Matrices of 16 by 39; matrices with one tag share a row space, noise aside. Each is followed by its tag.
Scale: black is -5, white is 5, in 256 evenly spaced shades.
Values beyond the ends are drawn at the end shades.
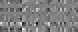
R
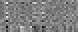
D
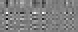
D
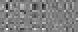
D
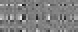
R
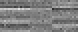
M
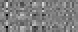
D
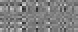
R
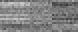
M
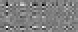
D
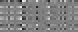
R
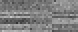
M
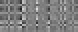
R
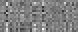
D
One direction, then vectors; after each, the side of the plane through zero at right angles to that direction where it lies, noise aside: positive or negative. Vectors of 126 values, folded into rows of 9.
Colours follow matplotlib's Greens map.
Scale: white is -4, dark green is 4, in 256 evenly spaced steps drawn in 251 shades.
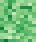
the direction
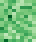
positive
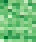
negative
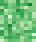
negative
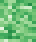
negative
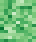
positive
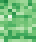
negative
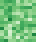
positive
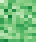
positive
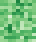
negative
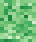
positive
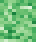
negative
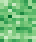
positive
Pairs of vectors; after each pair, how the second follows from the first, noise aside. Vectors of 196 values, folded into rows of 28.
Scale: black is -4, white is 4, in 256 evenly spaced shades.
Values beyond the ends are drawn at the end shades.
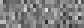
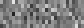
wrapped around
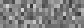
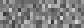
reversed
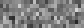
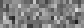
copied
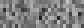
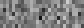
copied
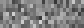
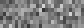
reversed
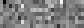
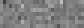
shrunk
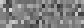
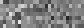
wrapped around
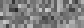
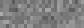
shrunk
